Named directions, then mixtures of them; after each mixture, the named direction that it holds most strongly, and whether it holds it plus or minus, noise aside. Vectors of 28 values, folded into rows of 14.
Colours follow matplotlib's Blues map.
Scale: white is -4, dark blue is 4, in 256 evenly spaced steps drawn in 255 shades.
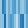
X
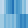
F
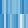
X, minus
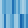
X, plus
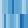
F, plus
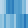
F, plus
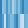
X, minus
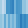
F, plus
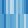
F, minus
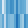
X, minus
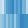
F, plus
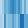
F, plus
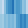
F, plus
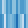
X, minus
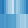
F, minus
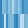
X, minus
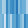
X, minus
